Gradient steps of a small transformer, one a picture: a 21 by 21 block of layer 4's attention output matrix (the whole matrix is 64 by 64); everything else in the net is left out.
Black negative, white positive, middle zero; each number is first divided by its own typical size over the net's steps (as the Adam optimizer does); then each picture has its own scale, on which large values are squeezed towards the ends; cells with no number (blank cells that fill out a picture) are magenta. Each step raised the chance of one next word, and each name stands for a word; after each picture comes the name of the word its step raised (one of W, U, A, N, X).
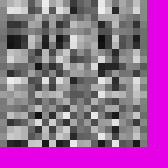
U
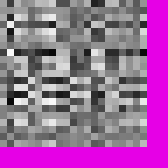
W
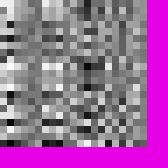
U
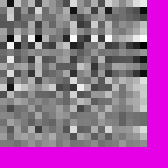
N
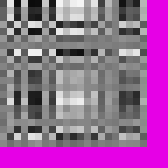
W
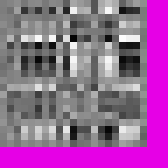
N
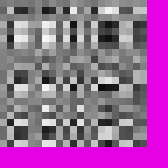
U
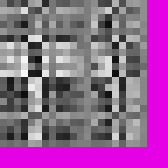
N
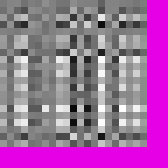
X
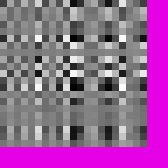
N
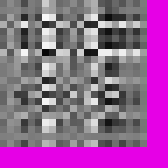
W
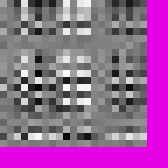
W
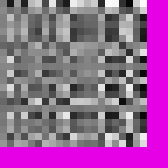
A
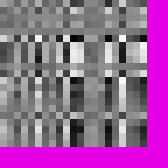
N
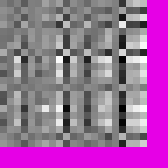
X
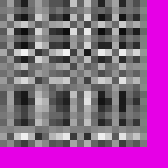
W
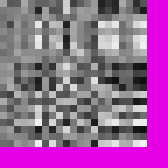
U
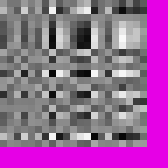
A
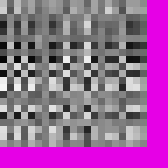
A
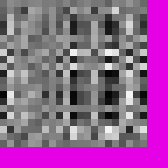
A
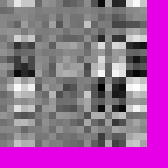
N
